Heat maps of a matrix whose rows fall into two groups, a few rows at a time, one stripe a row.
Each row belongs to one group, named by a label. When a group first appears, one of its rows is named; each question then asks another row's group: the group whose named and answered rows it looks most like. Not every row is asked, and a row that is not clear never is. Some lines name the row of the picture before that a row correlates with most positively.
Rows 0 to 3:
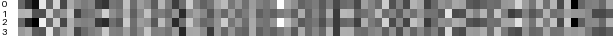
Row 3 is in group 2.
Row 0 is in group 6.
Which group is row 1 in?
2
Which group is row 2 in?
6
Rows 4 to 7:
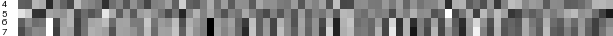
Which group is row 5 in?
2
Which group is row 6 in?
2
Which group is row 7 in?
2
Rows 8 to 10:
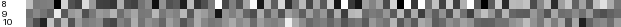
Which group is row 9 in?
2
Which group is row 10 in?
6
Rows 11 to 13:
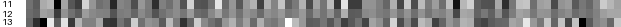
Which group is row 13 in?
6
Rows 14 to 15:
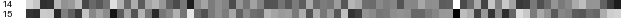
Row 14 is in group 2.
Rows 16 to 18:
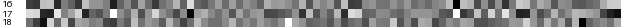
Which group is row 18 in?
6
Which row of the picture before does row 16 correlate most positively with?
15
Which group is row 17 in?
2
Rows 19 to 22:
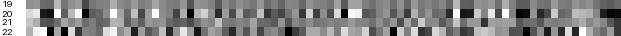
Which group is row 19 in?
2
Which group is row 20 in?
2
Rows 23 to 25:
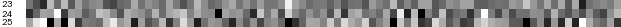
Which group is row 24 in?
2
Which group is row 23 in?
6
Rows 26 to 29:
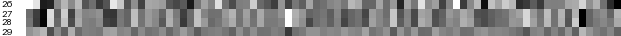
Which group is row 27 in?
6
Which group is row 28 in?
6
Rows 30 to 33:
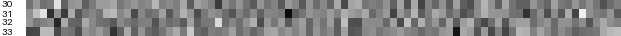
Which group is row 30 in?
2
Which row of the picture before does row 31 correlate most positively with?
29
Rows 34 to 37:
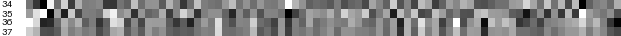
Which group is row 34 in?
6
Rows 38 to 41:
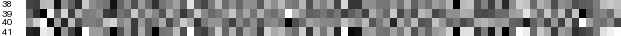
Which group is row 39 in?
6
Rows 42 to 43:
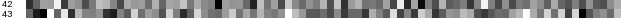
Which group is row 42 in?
2
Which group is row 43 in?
6
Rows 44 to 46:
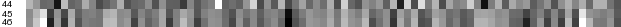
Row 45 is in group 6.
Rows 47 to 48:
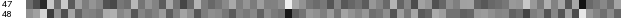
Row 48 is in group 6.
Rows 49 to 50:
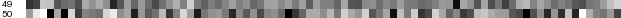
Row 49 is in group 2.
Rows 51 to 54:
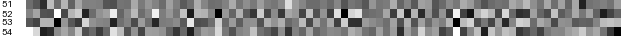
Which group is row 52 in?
2
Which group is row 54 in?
2
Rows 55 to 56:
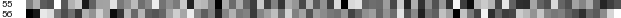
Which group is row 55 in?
2
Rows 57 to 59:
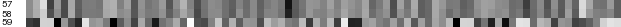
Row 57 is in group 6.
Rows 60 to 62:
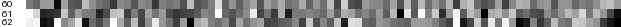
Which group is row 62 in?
2
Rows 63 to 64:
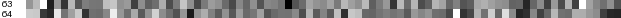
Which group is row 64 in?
2
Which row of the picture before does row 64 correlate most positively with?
62
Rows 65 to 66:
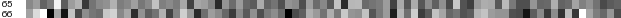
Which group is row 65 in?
2
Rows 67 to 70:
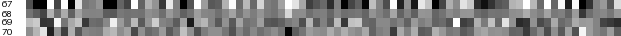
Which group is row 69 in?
2
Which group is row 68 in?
6
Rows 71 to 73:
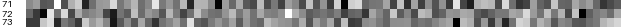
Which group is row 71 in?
2
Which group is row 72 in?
6
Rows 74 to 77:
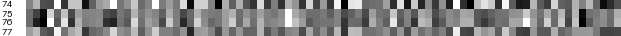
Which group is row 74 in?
2
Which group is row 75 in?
6
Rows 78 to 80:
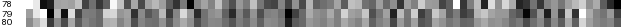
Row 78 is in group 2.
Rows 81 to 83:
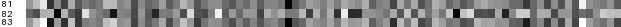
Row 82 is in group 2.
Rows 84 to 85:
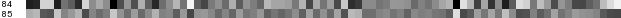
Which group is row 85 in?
2
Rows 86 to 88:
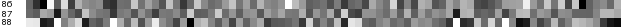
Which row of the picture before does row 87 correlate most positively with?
84
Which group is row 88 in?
2
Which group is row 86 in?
6
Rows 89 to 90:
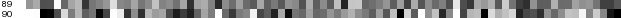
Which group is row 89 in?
2
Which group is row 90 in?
2
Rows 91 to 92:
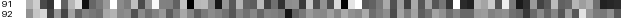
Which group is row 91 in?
2
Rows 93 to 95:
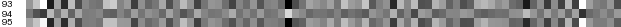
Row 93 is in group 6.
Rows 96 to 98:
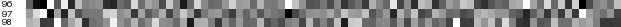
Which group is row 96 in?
6
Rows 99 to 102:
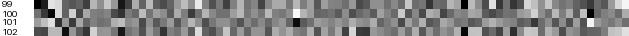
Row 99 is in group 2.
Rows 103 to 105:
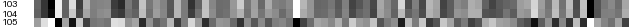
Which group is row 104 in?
6
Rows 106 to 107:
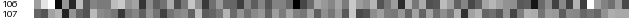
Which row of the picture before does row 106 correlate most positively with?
105
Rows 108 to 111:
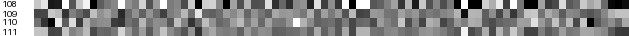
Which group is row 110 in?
6
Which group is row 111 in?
2
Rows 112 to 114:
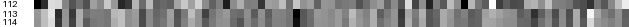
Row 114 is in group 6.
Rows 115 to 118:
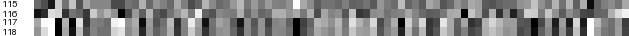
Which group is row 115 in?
6
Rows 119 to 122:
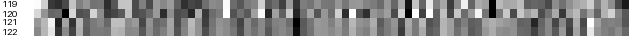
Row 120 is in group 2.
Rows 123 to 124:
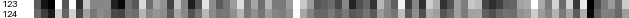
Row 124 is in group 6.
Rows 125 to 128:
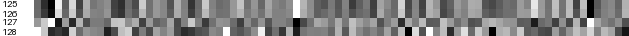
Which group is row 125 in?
6
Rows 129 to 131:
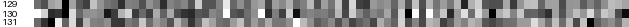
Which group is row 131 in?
6
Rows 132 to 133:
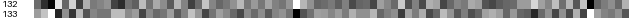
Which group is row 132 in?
6
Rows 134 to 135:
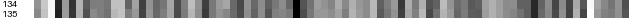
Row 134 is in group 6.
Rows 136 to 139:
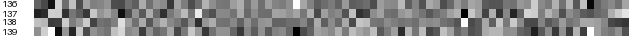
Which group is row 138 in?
2
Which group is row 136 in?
6
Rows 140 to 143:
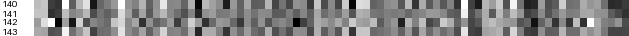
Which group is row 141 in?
2
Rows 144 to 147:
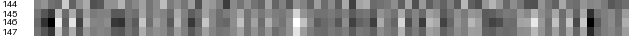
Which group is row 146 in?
6
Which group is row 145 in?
6
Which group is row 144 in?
2
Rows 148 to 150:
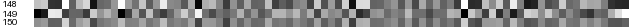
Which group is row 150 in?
2
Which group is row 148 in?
2
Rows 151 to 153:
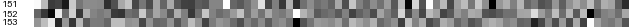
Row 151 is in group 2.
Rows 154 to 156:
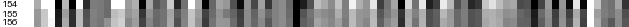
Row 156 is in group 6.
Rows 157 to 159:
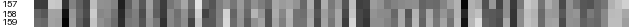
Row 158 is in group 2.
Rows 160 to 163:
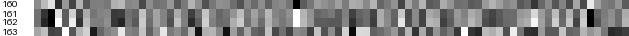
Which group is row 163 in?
2
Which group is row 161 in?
6
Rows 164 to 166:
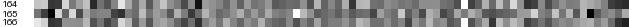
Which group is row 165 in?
6
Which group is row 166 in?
2
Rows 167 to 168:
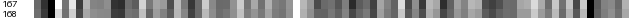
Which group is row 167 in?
6
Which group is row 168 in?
6
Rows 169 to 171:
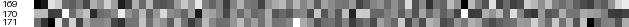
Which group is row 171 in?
6
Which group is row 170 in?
2
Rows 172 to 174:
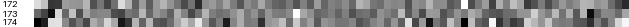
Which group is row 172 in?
2
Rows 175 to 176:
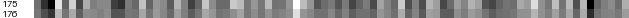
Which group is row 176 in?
6
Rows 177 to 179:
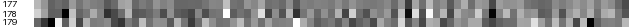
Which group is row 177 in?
2
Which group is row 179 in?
6
